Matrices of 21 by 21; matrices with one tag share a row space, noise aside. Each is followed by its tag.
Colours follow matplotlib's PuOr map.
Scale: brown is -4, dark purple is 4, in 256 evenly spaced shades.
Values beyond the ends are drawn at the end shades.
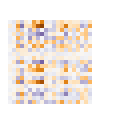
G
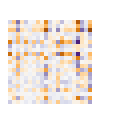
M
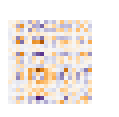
G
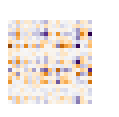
M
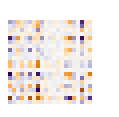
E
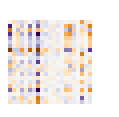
E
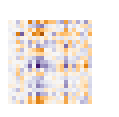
G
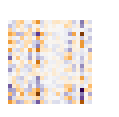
E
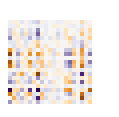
E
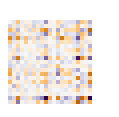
M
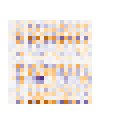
G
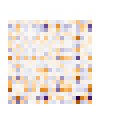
M
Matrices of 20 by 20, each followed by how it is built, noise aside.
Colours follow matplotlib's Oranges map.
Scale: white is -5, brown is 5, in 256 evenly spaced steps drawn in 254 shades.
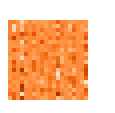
uneven columns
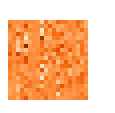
uneven columns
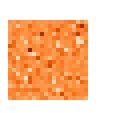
noise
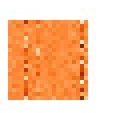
uneven columns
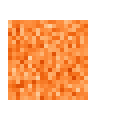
noise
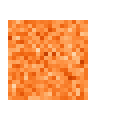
noise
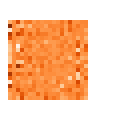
uneven columns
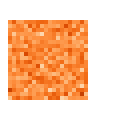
noise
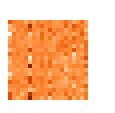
uneven columns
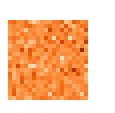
noise
